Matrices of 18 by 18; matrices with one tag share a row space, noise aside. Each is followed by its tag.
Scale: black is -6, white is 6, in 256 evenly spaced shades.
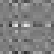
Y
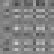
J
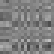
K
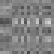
K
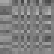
K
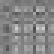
J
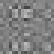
Y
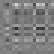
J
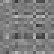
J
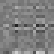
J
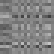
K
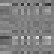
K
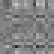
J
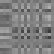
K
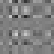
Y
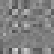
Y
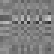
K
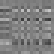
K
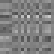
K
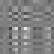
Y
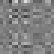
Y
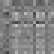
J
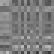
K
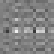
J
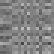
K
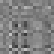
Y
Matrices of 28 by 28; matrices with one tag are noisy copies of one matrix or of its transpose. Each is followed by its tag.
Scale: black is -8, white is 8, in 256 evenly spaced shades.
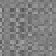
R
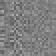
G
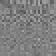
G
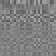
G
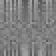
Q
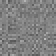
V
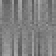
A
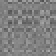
R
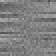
A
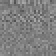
G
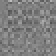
R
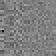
G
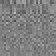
G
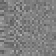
G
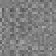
R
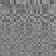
G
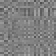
V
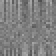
Q
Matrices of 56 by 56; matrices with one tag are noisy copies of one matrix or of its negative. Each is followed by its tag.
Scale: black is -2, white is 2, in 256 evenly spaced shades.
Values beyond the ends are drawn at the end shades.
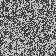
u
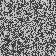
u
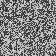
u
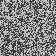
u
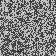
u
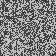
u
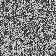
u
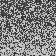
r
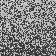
r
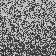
r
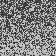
r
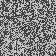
u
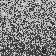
r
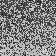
r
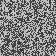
u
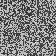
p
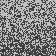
r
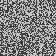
p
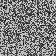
p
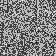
p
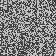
p
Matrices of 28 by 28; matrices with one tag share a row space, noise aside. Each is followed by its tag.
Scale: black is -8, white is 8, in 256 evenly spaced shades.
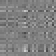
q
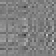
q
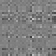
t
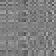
q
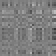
t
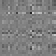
t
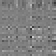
t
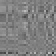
q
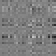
t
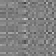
q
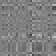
t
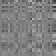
t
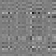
t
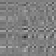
q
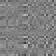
q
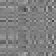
q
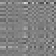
q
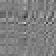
q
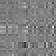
q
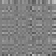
t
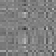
q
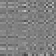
q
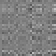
t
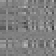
q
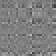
t
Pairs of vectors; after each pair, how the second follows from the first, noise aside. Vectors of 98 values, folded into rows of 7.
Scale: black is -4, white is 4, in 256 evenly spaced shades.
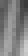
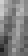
reversed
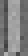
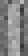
reversed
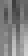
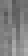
shrunk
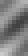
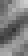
reversed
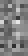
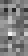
reversed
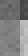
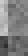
reversed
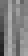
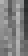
reversed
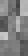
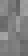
shrunk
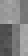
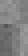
shrunk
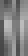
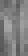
shrunk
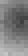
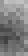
reversed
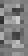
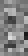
reversed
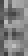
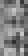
reversed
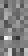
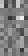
reversed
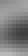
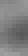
shrunk
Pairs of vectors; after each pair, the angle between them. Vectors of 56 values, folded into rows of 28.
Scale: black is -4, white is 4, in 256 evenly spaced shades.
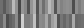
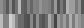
partly opposed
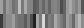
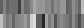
nearly opposite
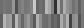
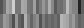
partly aligned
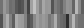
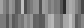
orthogonal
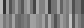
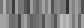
orthogonal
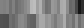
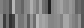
partly aligned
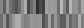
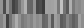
nearly parallel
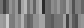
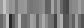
orthogonal
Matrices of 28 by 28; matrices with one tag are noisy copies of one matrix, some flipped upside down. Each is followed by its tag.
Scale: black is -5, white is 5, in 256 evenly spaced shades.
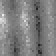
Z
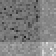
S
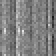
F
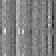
F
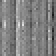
F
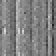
F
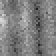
Z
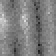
Z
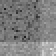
S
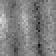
Z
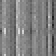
F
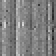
F
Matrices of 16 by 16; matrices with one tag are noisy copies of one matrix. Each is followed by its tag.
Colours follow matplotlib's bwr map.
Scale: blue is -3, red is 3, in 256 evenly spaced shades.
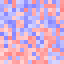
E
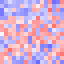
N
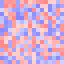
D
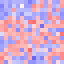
N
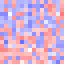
E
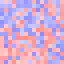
E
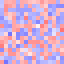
D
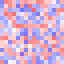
D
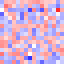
D
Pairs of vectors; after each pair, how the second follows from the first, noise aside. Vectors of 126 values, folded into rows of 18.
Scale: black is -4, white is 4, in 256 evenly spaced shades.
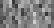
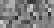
shuffled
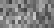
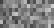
shuffled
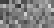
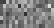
sign-scrambled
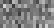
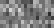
shuffled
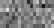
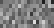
shuffled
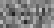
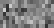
shuffled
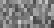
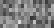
sign-scrambled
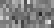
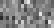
sign-scrambled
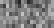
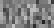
shuffled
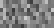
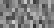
shuffled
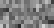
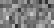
shuffled
